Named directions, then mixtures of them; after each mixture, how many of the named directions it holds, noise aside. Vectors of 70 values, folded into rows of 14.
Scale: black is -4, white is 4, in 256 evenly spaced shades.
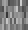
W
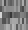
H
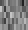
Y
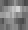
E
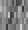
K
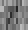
three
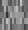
one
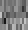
two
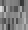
three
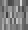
one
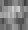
one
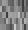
three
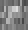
two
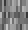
three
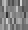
one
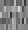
three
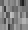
one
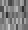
two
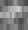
one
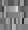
three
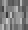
one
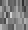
two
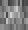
three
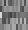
one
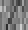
one
